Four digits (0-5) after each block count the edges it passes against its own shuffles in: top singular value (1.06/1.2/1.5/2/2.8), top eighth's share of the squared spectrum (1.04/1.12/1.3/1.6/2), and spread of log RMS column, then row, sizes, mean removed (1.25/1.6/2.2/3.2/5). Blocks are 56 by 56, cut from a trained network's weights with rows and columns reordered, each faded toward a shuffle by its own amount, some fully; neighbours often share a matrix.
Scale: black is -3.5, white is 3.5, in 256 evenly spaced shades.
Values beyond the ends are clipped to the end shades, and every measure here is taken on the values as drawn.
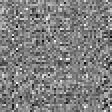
3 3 3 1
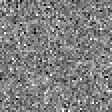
0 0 0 0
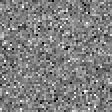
0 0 0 0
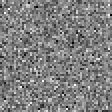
0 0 0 0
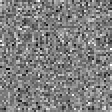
3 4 1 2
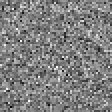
1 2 0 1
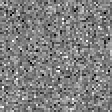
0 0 0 0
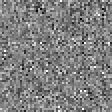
2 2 1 1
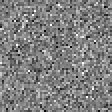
2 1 0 1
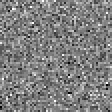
1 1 0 0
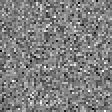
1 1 1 0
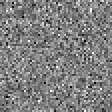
2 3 1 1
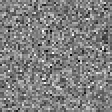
2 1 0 0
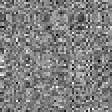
4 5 3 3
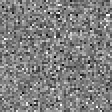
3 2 1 0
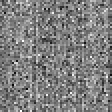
3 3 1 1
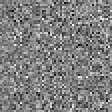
3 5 3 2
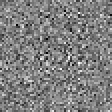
4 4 2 2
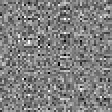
4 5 3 2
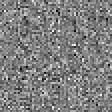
3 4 2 1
